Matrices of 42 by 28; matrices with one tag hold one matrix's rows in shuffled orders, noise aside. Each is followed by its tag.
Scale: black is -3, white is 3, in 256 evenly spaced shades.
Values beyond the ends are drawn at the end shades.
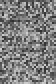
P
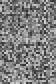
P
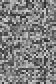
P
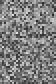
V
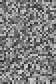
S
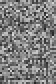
P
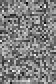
P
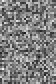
P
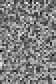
S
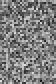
V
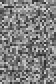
P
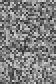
V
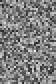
S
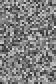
S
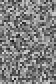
V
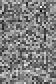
P
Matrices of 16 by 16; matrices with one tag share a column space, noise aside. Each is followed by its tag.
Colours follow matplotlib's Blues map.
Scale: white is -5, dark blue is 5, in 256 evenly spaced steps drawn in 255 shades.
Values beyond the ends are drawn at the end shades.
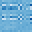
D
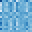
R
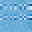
D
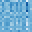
R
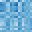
R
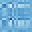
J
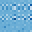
D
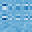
D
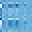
J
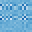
D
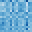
R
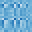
J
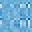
J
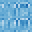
J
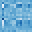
J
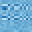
D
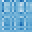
R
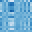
R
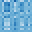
R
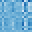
R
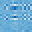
D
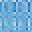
R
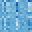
R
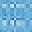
J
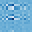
D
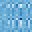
J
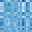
R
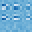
D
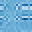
D
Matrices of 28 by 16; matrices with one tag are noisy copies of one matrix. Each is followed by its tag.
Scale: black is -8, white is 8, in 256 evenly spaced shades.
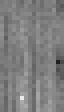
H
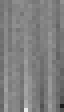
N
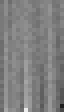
N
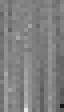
N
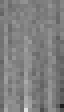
N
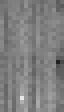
H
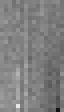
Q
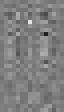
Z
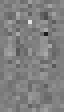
Z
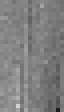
Q
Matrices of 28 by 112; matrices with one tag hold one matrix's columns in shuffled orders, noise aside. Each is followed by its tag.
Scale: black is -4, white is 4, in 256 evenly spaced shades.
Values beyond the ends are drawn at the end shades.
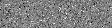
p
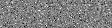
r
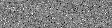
p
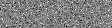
r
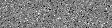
p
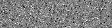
p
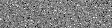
r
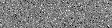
r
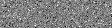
r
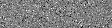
r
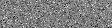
r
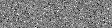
p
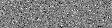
r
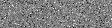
r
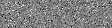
r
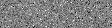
r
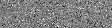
r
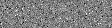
p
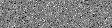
r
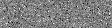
p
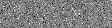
p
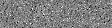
p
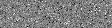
p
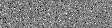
p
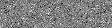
p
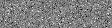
p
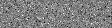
p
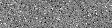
p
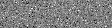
r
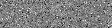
r
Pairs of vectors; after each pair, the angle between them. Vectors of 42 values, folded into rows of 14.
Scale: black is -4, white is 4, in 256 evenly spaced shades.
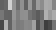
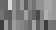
nearly parallel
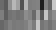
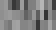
nearly opposite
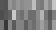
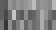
nearly parallel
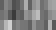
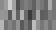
orthogonal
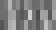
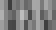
nearly opposite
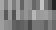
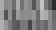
nearly parallel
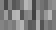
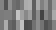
partly aligned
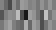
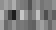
partly opposed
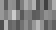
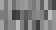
partly opposed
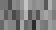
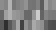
partly opposed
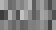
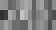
nearly parallel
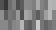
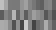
partly opposed
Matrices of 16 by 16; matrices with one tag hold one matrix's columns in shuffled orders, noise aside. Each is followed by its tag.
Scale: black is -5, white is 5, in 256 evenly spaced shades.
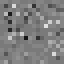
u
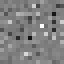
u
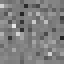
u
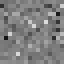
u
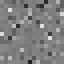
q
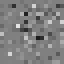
u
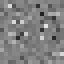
u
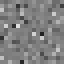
q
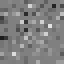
u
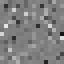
q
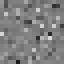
q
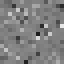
q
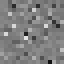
q
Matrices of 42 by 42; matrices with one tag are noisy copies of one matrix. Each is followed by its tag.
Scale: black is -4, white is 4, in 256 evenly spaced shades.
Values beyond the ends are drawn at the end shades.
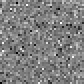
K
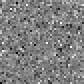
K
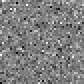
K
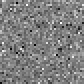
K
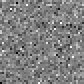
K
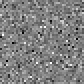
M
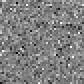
K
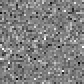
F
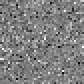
F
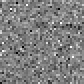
K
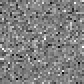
F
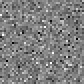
M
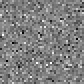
M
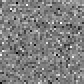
K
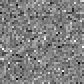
F
